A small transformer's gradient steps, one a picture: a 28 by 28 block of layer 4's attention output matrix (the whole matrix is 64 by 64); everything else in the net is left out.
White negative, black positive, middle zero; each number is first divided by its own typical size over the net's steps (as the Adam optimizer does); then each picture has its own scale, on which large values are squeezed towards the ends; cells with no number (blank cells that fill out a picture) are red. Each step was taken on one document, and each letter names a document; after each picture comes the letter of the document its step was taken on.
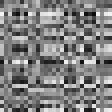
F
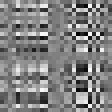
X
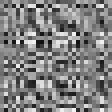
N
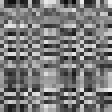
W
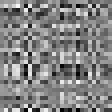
X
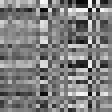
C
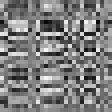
W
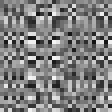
N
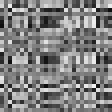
W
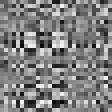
N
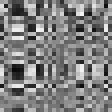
F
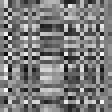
W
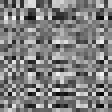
N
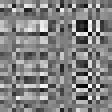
C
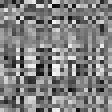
N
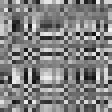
W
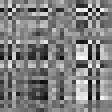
C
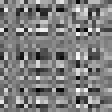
C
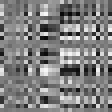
W
